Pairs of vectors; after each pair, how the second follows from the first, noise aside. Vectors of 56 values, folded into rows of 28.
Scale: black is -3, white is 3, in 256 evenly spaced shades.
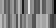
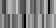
wrapped around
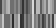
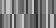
wrapped around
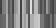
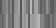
shrunk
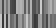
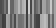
wrapped around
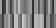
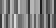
wrapped around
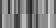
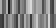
sign-scrambled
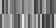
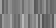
shrunk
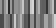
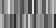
sign-scrambled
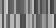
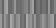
shrunk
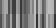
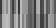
reversed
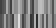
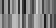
reversed
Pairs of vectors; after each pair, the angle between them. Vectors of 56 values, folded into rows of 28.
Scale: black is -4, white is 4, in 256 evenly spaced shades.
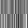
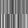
partly aligned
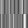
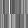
partly aligned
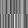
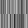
nearly opposite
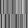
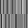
nearly parallel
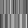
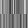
partly opposed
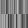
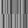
orthogonal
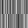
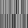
partly opposed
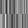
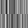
nearly parallel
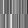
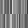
nearly parallel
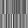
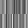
nearly parallel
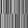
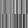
orthogonal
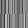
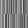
nearly opposite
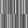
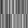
partly opposed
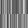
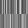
orthogonal
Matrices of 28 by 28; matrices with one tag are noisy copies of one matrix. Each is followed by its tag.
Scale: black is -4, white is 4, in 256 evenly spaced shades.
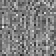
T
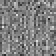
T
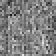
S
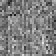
S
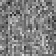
S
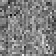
S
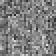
S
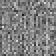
T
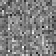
S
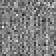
T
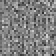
T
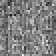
S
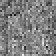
S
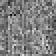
S
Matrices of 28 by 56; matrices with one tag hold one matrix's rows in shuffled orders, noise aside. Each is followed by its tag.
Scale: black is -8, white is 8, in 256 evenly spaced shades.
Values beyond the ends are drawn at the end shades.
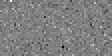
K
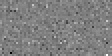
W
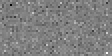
W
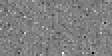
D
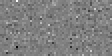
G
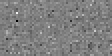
G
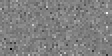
W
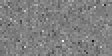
D
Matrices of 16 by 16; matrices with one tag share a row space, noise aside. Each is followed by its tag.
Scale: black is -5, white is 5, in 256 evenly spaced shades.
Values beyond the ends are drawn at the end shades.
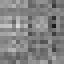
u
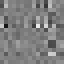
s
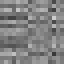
u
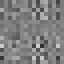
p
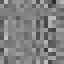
s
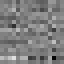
u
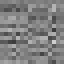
u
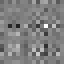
p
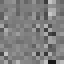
s
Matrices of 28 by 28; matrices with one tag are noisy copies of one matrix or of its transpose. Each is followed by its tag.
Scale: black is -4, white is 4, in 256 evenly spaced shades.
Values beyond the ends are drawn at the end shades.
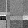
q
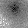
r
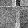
q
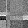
q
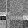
q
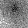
r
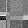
q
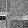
q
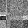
q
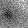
r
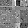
q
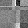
q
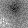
r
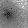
r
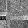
q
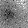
r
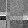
q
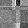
q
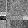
q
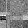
q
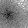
r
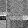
q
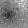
r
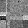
q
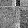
q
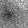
r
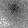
r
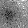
r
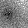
r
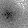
r
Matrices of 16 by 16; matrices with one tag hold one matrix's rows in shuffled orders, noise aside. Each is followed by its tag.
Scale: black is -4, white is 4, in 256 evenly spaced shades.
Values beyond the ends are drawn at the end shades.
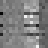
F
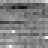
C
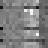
F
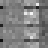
F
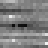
C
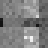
F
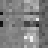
F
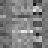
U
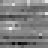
C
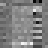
U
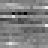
C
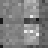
F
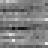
C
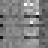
F
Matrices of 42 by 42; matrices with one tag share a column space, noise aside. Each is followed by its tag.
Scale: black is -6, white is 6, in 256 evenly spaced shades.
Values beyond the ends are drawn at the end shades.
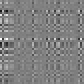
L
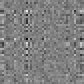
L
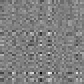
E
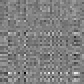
E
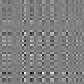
E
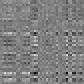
E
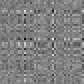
L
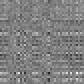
E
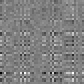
E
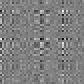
L
